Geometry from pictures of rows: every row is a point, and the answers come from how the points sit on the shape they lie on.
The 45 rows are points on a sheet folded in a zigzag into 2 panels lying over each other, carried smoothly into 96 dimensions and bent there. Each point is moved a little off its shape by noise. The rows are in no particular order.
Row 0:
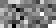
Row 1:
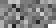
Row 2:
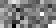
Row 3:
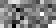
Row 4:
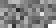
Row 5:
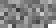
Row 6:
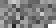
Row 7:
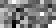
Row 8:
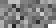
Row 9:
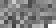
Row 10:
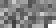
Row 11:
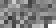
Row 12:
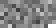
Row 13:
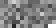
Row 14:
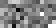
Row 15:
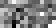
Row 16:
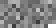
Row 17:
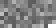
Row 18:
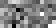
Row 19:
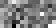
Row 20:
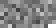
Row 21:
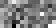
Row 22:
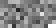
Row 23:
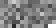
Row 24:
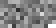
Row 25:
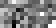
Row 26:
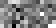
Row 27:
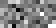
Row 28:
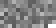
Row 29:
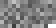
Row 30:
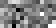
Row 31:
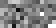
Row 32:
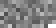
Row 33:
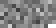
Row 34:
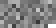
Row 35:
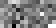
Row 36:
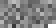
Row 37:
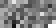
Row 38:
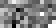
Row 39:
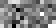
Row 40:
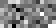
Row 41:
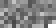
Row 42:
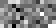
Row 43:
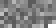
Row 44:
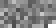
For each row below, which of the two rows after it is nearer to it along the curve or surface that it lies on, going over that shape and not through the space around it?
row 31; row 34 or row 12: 12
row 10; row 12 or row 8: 12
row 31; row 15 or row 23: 15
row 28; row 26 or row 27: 27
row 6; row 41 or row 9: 9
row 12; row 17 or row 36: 17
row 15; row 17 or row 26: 26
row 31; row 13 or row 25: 25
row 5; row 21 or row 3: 3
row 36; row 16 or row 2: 16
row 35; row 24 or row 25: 25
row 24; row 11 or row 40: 40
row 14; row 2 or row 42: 42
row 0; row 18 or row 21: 18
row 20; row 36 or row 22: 22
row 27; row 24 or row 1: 24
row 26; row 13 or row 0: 0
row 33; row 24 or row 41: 24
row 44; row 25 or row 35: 25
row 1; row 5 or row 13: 13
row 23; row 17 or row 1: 1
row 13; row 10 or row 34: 34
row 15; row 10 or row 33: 10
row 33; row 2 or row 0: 0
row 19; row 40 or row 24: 40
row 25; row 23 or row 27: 27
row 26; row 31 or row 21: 21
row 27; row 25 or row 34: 25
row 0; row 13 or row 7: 7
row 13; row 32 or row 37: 37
